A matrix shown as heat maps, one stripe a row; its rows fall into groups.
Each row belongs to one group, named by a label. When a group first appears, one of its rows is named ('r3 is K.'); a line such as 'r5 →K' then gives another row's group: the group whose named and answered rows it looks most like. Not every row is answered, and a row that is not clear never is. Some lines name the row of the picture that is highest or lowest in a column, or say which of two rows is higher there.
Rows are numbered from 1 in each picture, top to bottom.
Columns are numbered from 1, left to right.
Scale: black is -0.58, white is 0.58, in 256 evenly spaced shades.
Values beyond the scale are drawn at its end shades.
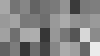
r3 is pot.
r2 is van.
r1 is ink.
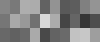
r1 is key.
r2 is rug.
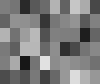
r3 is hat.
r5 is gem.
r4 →key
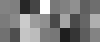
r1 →gem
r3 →key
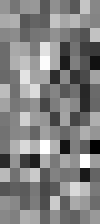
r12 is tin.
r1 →pot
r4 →rug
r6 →key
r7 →hat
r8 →hat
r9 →key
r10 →tin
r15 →van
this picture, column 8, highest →14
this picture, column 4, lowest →12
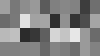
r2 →key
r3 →van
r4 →pot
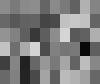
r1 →pot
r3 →ink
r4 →hat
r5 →tin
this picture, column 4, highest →4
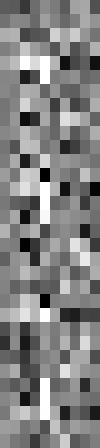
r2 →tin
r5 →rug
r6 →gem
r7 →key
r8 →key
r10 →key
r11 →key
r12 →gem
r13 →pot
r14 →rug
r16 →gem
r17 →hat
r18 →van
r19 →tin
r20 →key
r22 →pot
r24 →tin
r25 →tin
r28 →gem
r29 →gem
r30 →rug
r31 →van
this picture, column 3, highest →5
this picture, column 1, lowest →25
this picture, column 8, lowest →23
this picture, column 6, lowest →8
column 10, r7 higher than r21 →Yes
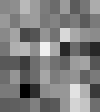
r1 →key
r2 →hat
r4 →rug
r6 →gem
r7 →van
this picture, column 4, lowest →7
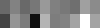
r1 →tin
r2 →tin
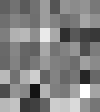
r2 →tin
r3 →rug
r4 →gem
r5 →tin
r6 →hat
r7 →tin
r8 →van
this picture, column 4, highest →6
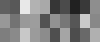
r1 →key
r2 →pot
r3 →key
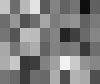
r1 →hat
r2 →gem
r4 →hat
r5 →van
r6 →van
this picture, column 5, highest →2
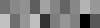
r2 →hat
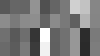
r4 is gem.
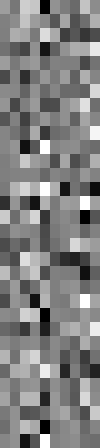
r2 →key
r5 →hat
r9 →tin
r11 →gem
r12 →key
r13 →pot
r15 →tin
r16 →hat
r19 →key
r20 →hat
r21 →gem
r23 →pot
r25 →pot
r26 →hat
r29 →pot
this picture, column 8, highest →18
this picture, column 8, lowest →19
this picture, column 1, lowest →15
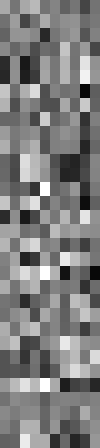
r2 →gem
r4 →ink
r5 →tin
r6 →tin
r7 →hat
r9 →gem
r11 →hat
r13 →key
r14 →gem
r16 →tin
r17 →van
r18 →hat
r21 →hat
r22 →van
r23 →tin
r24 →hat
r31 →key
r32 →key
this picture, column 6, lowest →32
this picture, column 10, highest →26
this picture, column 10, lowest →20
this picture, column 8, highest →27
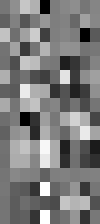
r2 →tin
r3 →hat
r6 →ink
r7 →key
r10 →tin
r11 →rug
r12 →rug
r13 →pot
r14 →gem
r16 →gem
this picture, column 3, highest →7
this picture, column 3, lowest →9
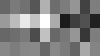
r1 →gem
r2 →rug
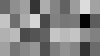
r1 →tin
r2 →hat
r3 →van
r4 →hat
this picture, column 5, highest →1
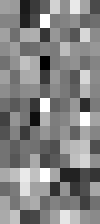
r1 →van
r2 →gem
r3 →pot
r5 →pot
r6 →pot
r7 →pot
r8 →gem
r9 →tin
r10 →tin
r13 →rug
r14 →key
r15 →hat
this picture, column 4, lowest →9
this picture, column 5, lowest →5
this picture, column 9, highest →9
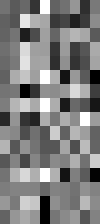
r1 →gem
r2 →key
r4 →key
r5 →key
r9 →tin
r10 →van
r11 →ink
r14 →pot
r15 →pot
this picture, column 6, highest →10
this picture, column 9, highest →9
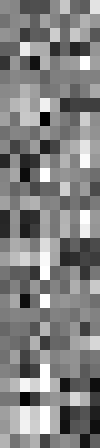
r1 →ink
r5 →tin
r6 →pot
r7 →key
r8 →rug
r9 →pot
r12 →tin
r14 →ink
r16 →tin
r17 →tin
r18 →rug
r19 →rug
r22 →gem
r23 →pot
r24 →gem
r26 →gem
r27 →gem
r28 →rug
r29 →van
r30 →rug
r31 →rug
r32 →hat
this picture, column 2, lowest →11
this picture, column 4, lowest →5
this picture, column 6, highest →3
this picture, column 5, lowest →9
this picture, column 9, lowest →32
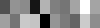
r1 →tin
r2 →pot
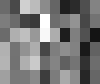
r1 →key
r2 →gem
